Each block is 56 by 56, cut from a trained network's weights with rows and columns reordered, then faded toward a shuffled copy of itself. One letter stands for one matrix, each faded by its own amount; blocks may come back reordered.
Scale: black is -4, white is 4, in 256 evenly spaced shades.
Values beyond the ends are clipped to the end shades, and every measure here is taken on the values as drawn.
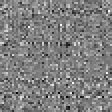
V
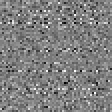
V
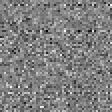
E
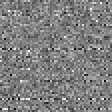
V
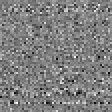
V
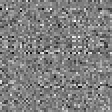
V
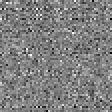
E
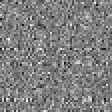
E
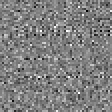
E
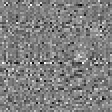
V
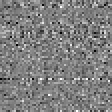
V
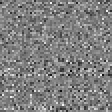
E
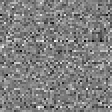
E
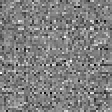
E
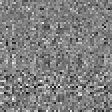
V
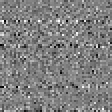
V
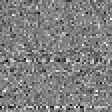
E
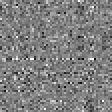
V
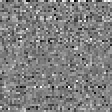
E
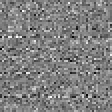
E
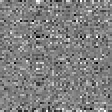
V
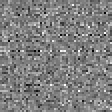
V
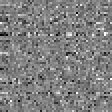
V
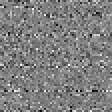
E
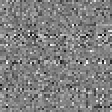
V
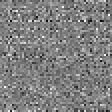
V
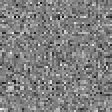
E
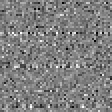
E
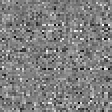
V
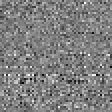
V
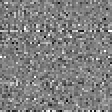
E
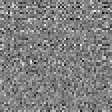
E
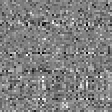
V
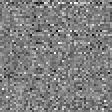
V
